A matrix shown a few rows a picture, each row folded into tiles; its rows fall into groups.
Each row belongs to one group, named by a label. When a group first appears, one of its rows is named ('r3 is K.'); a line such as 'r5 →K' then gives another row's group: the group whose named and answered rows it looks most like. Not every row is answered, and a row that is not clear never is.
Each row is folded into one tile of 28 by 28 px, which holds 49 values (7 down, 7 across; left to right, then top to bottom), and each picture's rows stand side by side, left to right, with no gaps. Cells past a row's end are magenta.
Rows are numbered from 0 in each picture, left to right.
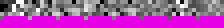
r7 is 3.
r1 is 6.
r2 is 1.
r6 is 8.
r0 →3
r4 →1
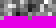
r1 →3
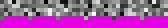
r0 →8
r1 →1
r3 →6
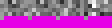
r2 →6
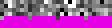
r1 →3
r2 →8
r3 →1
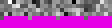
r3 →3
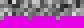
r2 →6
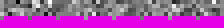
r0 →1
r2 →3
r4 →6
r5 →8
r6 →6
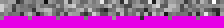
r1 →1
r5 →8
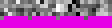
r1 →8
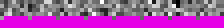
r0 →6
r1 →3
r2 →8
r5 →8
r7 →8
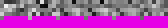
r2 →1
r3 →1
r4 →1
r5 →8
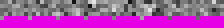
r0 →8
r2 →1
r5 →6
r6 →6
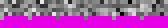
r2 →8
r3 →1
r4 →1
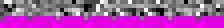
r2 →1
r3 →3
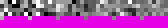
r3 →3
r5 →8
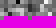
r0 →1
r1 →3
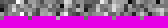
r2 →6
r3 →3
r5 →1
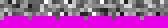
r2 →8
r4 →8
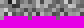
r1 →8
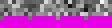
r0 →8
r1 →3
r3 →3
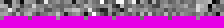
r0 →6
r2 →1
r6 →8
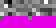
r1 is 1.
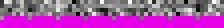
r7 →3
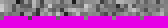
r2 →1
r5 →1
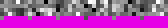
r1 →1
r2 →3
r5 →3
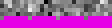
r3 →3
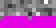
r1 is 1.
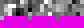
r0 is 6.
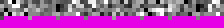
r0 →8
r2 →3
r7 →3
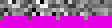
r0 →8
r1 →8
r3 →1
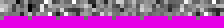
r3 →6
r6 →3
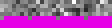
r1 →8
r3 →3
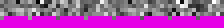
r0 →1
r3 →3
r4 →1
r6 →8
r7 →3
